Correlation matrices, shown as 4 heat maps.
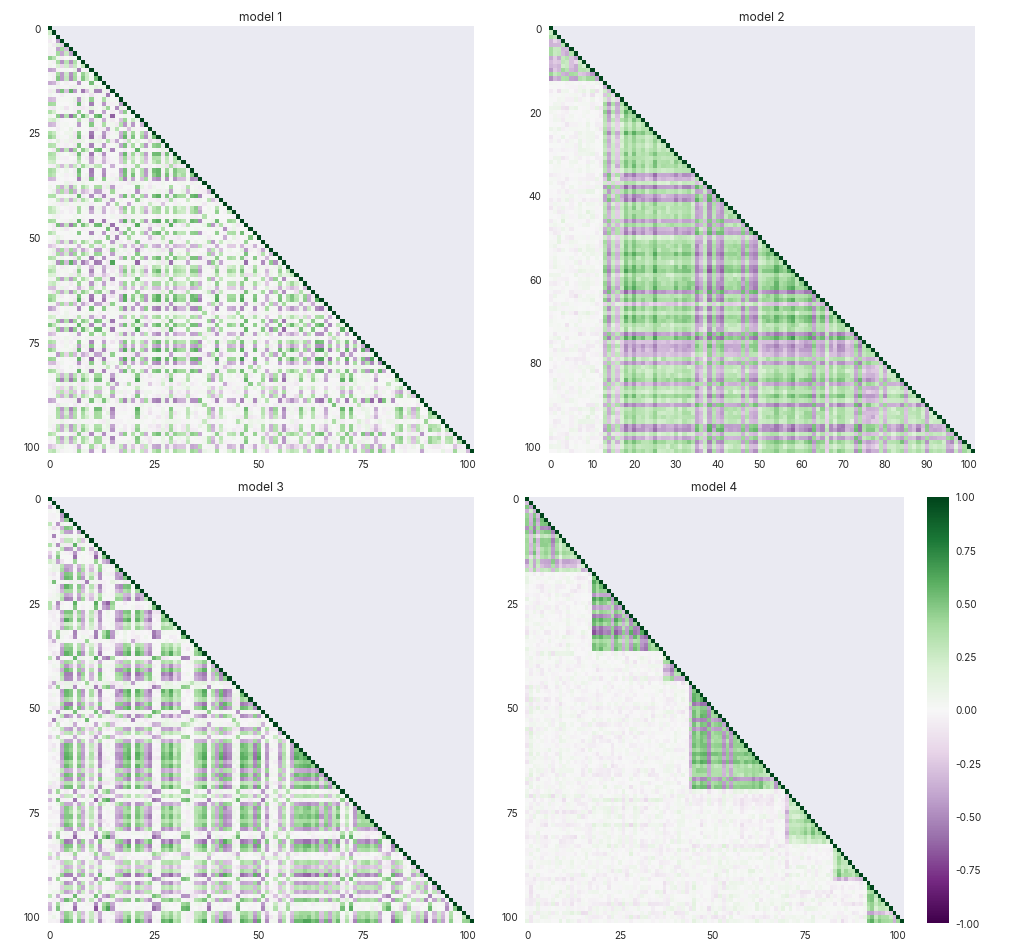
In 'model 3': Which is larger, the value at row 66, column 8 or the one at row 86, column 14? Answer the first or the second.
the second
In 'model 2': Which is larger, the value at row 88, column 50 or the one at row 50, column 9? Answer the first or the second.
the first
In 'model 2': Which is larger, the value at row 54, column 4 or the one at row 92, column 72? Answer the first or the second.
the second
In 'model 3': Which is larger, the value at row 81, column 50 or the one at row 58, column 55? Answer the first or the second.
the second
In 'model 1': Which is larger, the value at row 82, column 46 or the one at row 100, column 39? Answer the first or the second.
the first
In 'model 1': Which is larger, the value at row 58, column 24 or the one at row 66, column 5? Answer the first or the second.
the second
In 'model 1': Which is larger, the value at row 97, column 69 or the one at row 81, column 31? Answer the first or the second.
the first
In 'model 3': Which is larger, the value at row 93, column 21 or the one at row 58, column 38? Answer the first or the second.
the first
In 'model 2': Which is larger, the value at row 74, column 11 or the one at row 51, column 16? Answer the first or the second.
the first
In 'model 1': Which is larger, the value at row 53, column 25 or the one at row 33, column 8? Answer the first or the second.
the second
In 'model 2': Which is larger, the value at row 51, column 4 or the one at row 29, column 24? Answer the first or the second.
the second
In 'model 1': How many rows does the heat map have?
102
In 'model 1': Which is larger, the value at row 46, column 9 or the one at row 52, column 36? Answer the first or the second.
the second
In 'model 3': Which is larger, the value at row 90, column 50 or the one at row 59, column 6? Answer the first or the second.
the second
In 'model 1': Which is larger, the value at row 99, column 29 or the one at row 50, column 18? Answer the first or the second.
the first
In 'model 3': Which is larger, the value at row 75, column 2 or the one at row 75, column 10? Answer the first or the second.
the second
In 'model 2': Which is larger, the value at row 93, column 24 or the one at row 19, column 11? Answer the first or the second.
the first
